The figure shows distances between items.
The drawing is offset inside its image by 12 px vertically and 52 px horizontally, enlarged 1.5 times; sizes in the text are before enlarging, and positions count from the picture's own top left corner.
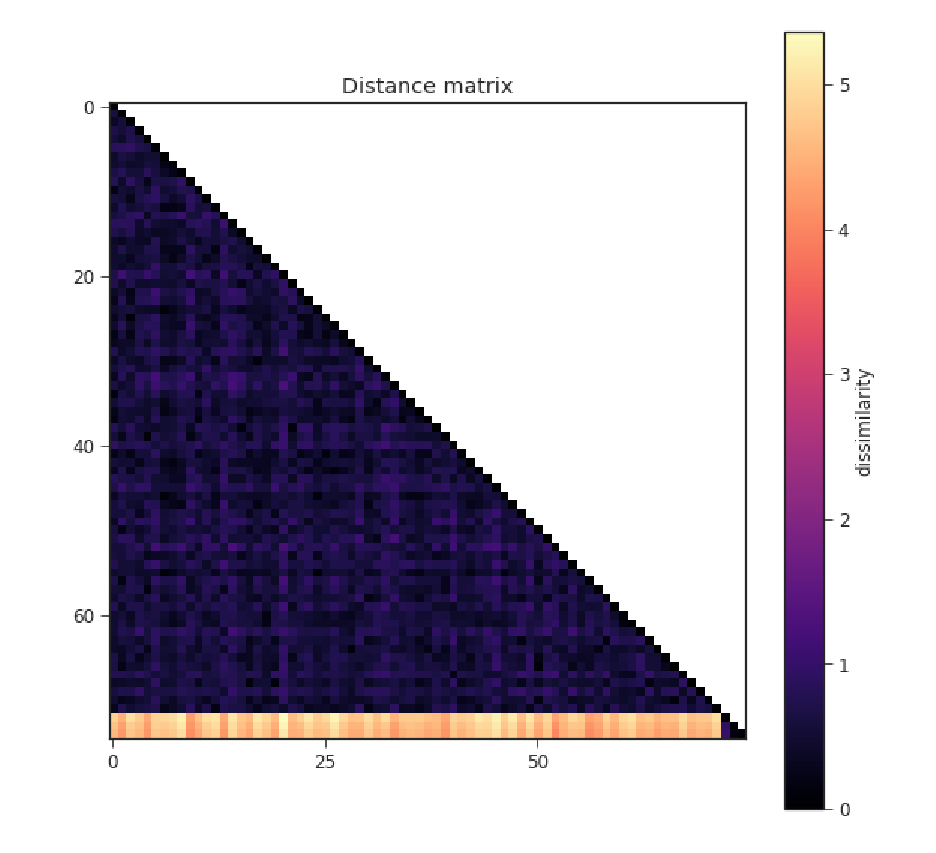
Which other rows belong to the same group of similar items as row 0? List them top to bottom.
1, 2, 3, 4, 5, 6, 7, 8, 9, 10, 11, 12, 13, 14, 15, 16, 17, 18, 19, 20, 21, 22, 23, 24, 25, 26, 27, 28, 29, 30, 31, 32, 33, 34, 35, 36, 37, 38, 39, 40, 41, 42, 43, 44, 45, 46, 47, 48, 49, 50, 51, 52, 53, 54, 55, 56, 57, 58, 59, 60, 61, 62, 63, 64, 65, 66, 67, 68, 69, 70, 71
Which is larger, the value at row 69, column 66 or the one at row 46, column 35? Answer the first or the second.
the first
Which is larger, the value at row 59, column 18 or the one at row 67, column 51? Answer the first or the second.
the second
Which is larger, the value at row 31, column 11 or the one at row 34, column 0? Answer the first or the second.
the first
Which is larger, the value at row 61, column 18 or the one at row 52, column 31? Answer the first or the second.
the second
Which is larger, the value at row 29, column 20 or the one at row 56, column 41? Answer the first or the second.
the first
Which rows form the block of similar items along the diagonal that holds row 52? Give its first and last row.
0 to 71
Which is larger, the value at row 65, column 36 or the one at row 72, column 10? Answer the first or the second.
the second
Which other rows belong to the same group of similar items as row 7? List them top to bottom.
0, 1, 2, 3, 4, 5, 6, 8, 9, 10, 11, 12, 13, 14, 15, 16, 17, 18, 19, 20, 21, 22, 23, 24, 25, 26, 27, 28, 29, 30, 31, 32, 33, 34, 35, 36, 37, 38, 39, 40, 41, 42, 43, 44, 45, 46, 47, 48, 49, 50, 51, 52, 53, 54, 55, 56, 57, 58, 59, 60, 61, 62, 63, 64, 65, 66, 67, 68, 69, 70, 71
